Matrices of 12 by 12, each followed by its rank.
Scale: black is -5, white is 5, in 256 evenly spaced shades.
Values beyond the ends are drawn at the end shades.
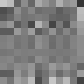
two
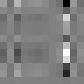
one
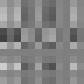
one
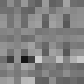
two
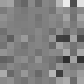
two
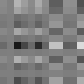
one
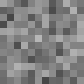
full rank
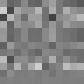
two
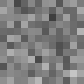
full rank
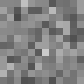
full rank
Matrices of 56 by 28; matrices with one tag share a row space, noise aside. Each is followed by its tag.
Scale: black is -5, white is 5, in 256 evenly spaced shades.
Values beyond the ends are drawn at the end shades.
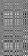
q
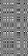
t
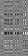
q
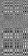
q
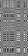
t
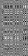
q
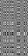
t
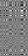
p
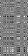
t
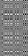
q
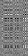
q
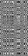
t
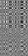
p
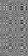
p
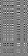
t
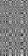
p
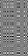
t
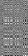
q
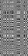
t
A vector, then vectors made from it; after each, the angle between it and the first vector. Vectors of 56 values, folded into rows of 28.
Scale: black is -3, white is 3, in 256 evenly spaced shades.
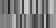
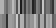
partly opposed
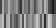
partly opposed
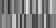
nearly parallel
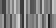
orthogonal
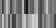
partly opposed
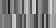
nearly parallel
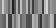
orthogonal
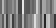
partly opposed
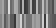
nearly opposite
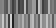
orthogonal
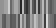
nearly opposite
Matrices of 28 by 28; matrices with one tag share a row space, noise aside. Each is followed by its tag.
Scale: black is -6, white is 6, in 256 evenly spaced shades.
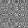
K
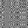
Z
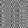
Z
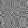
Z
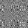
Z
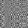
Z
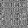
Z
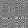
K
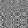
Z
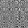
K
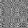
Z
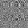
K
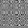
K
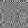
Z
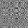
K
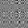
K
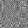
Z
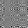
Z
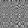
K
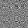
K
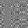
Z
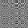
K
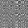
K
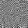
Z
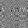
Z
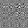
K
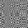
Z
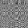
K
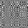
Z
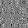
Z
